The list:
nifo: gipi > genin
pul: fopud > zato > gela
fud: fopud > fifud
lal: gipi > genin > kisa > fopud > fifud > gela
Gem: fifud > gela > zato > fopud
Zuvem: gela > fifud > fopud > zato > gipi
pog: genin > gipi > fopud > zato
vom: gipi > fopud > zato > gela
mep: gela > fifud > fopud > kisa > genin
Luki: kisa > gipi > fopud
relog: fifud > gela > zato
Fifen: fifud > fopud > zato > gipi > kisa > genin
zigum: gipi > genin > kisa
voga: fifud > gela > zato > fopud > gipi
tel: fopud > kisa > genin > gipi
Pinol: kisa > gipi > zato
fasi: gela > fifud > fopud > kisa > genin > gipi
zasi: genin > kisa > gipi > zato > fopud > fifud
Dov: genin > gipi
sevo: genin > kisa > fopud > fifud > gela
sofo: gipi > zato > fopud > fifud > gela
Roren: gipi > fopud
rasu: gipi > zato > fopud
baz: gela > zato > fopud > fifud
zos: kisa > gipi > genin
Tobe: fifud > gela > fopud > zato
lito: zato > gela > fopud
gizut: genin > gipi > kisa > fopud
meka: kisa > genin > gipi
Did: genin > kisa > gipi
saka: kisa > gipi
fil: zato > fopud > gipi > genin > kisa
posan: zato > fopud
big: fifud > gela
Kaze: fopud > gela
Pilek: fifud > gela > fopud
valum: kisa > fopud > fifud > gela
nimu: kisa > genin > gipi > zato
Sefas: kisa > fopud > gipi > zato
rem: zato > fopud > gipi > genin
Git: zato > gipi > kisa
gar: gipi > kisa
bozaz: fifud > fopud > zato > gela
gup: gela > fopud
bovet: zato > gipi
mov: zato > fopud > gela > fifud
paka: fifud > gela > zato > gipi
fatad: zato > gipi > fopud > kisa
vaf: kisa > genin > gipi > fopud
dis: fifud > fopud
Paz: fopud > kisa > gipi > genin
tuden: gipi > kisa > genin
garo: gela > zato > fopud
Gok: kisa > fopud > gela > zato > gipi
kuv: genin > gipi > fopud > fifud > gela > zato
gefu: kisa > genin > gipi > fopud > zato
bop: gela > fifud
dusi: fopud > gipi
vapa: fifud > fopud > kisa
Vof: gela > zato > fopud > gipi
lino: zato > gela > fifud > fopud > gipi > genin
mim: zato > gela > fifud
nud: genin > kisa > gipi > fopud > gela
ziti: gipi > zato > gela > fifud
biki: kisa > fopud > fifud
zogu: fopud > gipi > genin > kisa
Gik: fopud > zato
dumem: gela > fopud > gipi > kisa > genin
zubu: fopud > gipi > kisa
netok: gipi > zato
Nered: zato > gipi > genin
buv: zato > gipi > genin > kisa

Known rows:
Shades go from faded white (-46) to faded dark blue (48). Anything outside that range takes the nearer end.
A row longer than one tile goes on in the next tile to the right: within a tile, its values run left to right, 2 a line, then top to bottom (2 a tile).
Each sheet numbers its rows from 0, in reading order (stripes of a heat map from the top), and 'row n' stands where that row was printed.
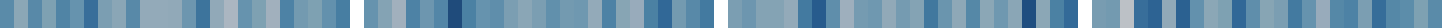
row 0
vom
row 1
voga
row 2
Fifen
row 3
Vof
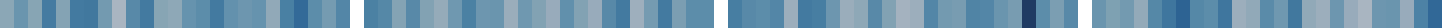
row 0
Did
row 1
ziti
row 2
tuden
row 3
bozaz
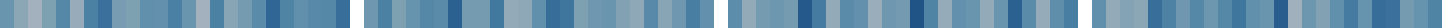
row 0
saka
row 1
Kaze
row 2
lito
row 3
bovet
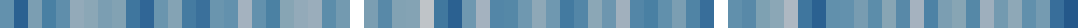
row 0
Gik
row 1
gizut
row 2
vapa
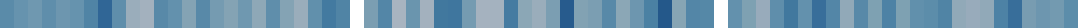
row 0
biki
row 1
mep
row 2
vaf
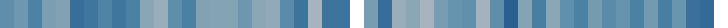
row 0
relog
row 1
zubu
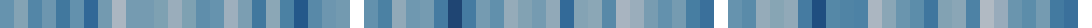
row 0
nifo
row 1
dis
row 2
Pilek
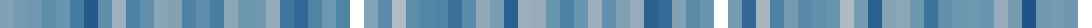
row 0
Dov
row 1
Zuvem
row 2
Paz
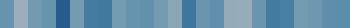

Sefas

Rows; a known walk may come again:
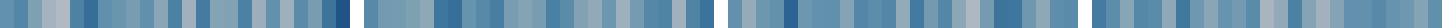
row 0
vapa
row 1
Tobe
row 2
gefu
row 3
rasu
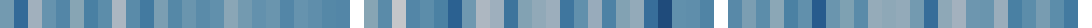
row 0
dusi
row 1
fasi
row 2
vom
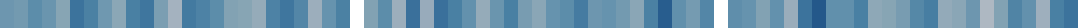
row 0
pog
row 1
Did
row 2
Gem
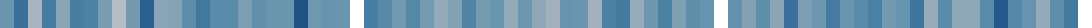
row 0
Paz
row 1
ziti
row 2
Pinol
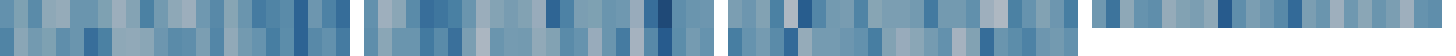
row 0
zigum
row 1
rem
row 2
sevo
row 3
pul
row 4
zos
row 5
nifo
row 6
netok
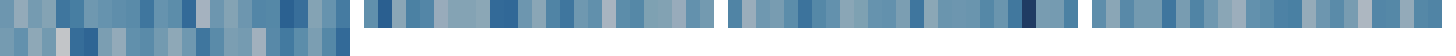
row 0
bovet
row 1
Gik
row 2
Nered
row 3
mov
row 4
gizut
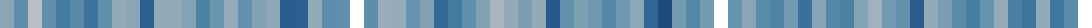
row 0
Zuvem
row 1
lino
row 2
mim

